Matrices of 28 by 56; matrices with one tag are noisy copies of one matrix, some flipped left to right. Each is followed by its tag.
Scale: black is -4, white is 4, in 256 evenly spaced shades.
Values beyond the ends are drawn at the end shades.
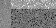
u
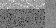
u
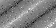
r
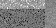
u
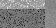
u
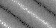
r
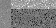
u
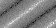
r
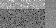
u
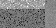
u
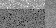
u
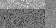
u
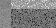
u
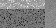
u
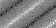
r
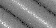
r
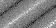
r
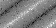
r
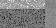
u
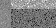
u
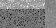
u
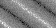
r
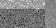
u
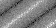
r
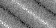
r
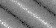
r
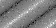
r
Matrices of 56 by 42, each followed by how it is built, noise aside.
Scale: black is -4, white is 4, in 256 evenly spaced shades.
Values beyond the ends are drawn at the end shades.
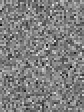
noise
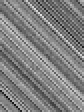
Toeplitz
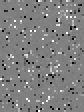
sparse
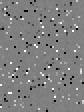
sparse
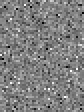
noise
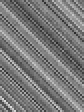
Toeplitz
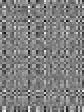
low rank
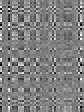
low rank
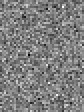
noise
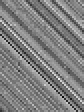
Toeplitz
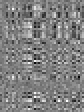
low rank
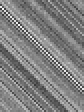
Toeplitz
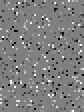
sparse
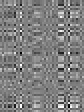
low rank
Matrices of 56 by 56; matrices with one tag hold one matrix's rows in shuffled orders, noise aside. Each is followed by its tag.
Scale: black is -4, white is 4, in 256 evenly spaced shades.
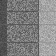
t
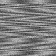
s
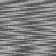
s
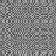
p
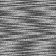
s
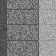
t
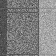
t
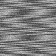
s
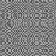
p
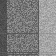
t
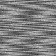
s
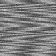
s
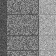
t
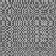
p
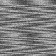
s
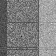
t
